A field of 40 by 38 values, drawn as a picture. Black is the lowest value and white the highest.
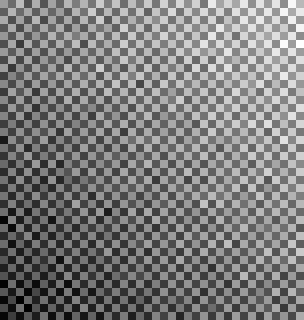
A checkerboard runs through the table. The bottom left is the ninth with the lowest average. The ninth with the highest average is the top right. The field climbs toward the top right.
